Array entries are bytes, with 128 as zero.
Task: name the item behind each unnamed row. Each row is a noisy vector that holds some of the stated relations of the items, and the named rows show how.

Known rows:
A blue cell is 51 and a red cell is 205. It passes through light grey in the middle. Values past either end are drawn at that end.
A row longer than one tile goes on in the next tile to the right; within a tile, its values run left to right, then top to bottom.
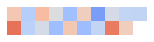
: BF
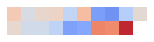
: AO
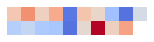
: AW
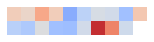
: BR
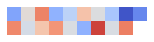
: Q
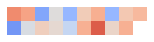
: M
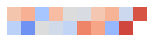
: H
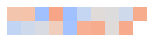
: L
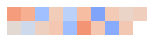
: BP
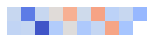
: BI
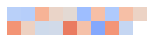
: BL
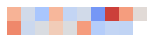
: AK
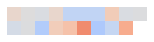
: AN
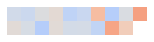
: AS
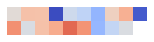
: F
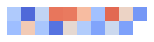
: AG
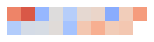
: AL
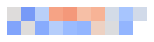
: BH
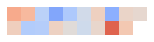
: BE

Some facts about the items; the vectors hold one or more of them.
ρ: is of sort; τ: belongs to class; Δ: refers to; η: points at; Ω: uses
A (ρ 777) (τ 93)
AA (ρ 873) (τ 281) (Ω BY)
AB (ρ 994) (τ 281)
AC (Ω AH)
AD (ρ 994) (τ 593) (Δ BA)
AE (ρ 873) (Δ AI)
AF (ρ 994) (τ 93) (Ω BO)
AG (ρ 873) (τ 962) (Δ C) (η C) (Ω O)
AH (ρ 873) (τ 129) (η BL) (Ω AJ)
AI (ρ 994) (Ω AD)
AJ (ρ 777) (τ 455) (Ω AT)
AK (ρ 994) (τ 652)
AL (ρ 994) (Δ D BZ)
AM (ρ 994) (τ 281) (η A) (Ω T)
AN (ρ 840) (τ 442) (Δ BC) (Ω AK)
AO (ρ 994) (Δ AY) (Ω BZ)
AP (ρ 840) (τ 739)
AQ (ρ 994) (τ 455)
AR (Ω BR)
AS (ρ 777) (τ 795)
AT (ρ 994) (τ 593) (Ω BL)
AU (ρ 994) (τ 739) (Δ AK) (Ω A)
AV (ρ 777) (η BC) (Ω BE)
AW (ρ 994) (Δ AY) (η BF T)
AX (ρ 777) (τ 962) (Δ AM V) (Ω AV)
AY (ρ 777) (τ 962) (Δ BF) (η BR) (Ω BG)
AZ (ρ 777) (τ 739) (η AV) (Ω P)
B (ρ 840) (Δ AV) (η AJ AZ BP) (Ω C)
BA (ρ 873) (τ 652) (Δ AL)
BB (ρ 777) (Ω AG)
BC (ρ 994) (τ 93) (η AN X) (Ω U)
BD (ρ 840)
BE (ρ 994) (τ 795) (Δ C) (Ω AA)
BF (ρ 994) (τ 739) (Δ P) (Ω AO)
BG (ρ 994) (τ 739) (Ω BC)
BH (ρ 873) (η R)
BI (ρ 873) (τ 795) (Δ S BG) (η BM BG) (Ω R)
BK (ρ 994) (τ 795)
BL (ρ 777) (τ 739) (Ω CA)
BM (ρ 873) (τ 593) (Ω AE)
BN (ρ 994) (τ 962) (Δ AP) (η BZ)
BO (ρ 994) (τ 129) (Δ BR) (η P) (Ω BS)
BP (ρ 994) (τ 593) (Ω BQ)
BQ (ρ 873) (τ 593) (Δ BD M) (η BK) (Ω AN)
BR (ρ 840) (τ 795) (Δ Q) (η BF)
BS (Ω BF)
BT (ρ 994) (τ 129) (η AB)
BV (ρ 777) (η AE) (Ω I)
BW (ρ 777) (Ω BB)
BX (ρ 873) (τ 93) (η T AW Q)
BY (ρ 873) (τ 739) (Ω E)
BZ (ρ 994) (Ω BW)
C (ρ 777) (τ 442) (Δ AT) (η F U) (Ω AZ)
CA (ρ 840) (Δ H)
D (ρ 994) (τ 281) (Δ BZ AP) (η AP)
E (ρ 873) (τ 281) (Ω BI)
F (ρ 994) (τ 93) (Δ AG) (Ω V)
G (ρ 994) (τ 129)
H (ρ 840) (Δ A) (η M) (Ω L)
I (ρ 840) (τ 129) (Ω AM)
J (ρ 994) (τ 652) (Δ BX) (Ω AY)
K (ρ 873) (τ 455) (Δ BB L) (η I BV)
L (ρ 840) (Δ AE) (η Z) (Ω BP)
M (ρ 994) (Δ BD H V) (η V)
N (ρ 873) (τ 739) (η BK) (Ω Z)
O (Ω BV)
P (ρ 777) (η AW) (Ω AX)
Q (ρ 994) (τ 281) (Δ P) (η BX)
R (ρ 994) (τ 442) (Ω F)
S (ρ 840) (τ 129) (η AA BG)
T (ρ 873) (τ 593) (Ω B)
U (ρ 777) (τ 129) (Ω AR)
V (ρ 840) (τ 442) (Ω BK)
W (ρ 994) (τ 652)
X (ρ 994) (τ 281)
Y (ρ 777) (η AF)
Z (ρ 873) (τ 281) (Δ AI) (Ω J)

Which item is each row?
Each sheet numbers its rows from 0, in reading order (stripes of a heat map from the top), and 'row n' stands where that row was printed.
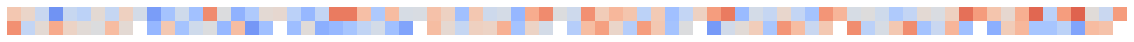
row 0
R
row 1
Z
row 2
BM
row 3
W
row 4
AJ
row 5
AD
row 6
BG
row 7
BB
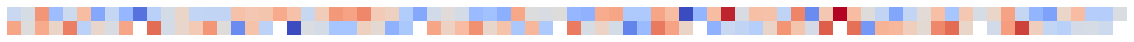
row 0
BO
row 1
AP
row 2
K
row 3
V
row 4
P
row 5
CA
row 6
BK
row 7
AM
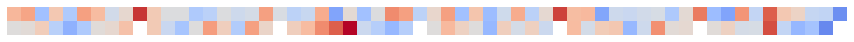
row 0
BZ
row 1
AU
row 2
BC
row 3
BD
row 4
AI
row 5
AH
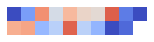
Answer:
BX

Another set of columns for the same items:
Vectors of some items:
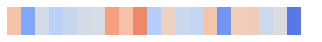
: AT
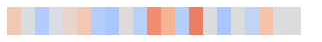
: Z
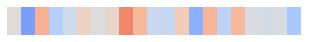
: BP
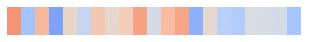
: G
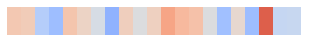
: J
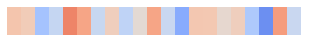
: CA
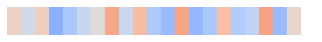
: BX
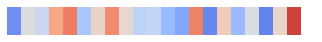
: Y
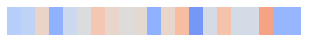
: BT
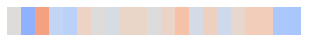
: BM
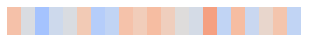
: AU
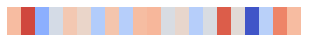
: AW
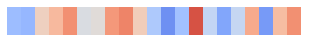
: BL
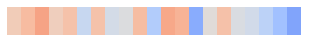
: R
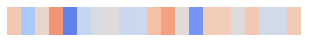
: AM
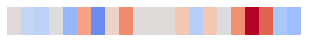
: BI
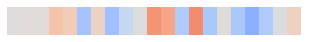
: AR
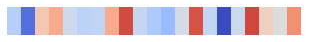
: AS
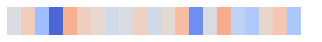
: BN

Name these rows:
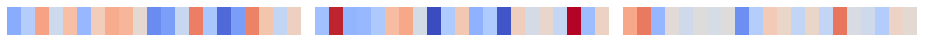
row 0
A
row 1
AG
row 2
B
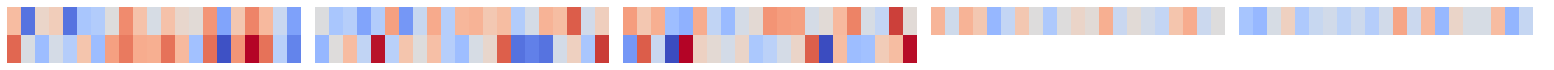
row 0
AQ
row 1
BR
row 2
BF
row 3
T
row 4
N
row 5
BE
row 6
U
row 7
AY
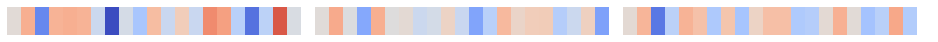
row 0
AL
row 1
AN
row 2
M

